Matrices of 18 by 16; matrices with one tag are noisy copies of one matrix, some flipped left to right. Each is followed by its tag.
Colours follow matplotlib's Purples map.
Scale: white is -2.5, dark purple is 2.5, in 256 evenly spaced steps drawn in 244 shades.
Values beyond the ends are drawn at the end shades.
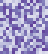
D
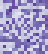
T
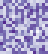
D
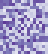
T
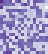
T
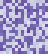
D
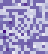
T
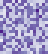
D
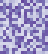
D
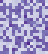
D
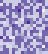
D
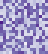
D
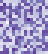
D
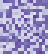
T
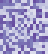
T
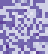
T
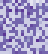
D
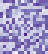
T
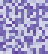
D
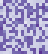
D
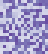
T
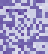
T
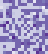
T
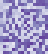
T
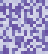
D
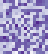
T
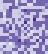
T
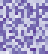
D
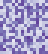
D
